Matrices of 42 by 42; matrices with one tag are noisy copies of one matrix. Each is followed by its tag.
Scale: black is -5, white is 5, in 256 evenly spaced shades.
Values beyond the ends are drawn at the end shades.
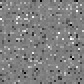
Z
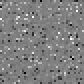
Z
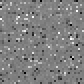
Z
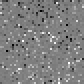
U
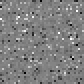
Z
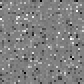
Z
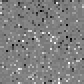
U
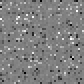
Z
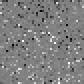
U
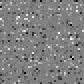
Z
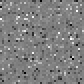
Z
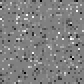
Z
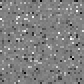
Z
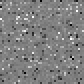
Z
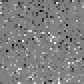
U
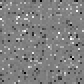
Z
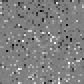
U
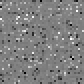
Z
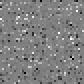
Z
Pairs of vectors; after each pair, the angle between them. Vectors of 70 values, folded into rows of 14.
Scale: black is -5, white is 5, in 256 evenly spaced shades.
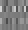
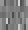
orthogonal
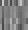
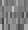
partly aligned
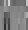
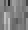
nearly opposite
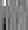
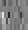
partly opposed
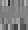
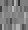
orthogonal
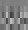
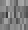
partly opposed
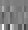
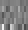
nearly parallel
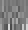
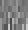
nearly parallel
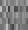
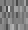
nearly opposite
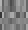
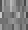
nearly opposite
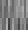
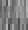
nearly parallel
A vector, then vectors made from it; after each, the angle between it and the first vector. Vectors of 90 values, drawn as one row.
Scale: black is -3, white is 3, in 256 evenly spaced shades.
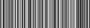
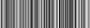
partly opposed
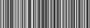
partly aligned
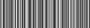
nearly parallel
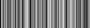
partly aligned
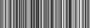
partly opposed
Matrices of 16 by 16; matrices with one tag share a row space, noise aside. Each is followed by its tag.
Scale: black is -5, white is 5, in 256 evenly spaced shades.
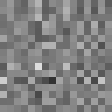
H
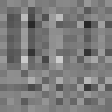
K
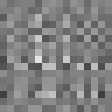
H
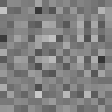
H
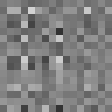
K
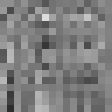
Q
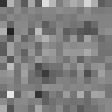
Q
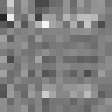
Q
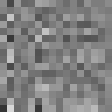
Q
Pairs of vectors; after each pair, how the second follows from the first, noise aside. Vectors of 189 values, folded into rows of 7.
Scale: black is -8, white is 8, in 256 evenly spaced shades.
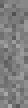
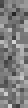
scaled up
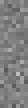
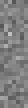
reversed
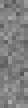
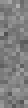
reversed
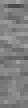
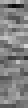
scaled up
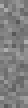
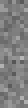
reversed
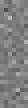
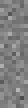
reversed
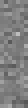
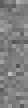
reversed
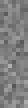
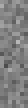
reversed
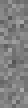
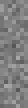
reversed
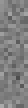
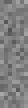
reversed
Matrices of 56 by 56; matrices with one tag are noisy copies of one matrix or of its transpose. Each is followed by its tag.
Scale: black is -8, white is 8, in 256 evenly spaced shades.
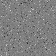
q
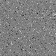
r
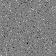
q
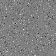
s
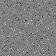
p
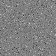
s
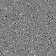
s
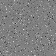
s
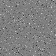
s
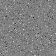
s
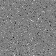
r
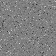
q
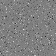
s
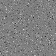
s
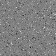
r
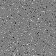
r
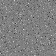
s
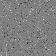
q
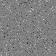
q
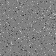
r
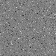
r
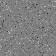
q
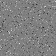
q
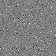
s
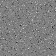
p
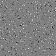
p
